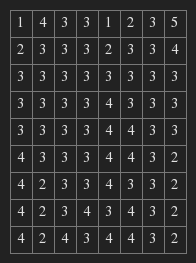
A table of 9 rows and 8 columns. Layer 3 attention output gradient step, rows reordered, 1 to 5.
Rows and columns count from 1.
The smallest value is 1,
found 2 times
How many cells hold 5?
1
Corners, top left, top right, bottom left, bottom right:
1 5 4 2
